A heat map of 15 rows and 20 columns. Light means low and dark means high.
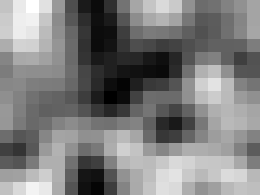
The middle left is the calmest part. The ninth with the highest average is the centre. The field is mottled with small blotches. There are no regular stripes. Overall the values sit about 50% of the way up the scale.
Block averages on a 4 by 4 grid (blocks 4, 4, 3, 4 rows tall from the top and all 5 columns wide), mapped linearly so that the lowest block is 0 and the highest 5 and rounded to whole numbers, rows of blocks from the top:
0523 | 2542 | 3341 | 1301
